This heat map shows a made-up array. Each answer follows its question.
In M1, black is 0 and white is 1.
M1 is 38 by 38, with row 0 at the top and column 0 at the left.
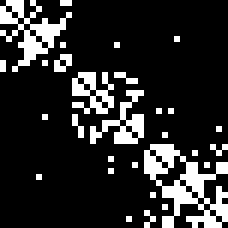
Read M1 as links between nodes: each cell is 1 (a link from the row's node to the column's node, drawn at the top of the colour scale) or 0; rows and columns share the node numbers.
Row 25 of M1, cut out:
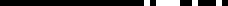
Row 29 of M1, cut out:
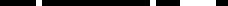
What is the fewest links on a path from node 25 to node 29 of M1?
1
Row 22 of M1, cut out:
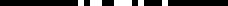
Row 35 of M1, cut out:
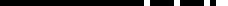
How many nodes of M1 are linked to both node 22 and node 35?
0
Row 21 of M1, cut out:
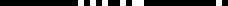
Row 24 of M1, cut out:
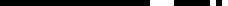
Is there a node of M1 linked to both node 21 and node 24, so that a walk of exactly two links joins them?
no
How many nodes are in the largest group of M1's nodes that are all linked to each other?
5
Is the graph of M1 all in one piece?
yes
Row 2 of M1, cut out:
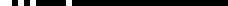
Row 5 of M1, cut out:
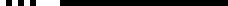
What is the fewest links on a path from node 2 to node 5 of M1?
1
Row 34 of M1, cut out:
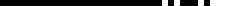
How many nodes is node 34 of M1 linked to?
6
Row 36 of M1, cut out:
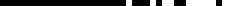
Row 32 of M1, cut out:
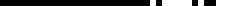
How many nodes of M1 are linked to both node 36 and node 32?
6
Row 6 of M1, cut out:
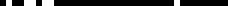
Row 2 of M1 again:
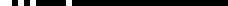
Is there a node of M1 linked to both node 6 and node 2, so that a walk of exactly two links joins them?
yes
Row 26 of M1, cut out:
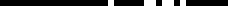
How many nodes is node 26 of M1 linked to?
6
